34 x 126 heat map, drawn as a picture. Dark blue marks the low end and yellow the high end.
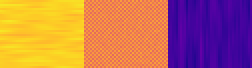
The table splits into one row of 3 panels. Panel 1,1: very high, streaked across, faint in contrast. Panel 1,2: high, checkered. Panel 1,3: very low, streaked downward, faint in contrast.
